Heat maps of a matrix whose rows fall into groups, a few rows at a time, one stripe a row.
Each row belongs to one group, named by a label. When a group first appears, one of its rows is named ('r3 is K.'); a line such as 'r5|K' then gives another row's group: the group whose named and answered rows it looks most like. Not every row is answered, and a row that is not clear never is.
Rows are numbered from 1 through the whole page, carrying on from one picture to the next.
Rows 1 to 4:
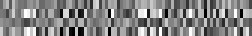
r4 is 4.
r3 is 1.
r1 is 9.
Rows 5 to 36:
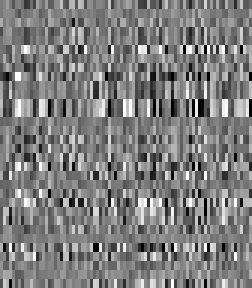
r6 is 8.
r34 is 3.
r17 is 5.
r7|4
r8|1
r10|4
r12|1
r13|5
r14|3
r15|3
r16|5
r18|8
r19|8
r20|1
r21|8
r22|1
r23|5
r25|8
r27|4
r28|9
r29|9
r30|1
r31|8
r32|3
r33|4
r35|8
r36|9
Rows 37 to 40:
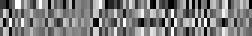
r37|5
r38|9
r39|3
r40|9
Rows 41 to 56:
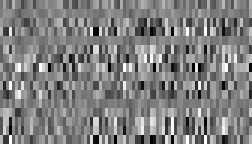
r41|9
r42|8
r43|1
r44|3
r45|8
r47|4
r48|5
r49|9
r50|3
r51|5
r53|8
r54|9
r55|9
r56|3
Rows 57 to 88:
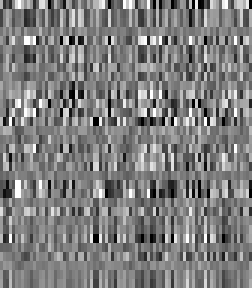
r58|1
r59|1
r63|1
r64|9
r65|1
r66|4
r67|4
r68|5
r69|4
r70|3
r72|8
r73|4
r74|9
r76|8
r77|5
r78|5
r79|3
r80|4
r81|3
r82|3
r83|3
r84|8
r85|1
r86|8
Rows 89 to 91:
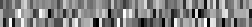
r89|4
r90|5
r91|3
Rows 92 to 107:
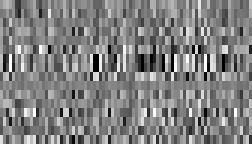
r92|8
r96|3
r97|5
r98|3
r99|3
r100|9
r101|8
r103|8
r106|1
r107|4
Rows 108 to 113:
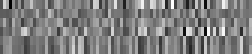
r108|9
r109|8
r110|9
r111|4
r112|1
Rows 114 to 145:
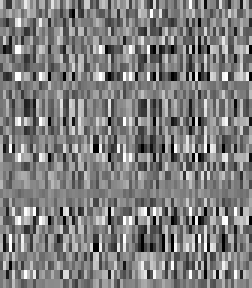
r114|4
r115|4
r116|5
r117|1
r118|9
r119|5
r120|1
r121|1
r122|5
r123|8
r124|9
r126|1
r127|5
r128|1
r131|5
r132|1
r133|4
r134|4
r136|3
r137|4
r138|5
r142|9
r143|9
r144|4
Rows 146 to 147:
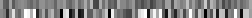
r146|3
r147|4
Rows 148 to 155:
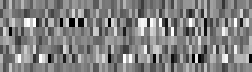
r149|1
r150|4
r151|9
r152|8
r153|4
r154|5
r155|3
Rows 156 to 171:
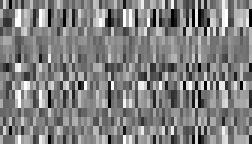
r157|5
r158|5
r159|4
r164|1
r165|4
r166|5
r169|3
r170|9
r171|5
